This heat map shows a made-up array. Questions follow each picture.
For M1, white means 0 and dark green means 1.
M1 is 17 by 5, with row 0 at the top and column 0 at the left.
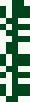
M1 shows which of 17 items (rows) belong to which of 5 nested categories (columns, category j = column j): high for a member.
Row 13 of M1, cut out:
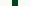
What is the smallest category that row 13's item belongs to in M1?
2
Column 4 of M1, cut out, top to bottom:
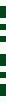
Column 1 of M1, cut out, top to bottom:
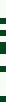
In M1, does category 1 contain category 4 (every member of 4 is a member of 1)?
no
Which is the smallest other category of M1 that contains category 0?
4
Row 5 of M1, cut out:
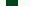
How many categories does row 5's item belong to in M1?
2
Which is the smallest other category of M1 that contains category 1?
2
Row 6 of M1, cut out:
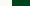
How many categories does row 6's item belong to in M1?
3
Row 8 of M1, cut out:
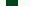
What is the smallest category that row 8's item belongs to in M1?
1
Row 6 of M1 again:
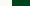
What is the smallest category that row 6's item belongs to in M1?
4
